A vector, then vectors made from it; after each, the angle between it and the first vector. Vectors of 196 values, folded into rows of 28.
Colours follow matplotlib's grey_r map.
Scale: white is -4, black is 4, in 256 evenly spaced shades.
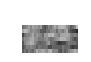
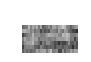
nearly parallel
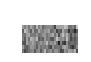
partly aligned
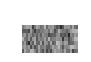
partly opposed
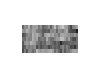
nearly parallel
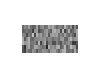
orthogonal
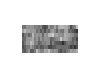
nearly parallel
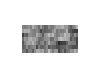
nearly parallel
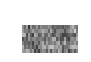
partly opposed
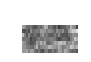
nearly opposite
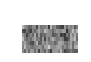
partly opposed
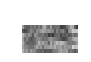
nearly opposite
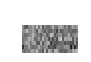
partly aligned
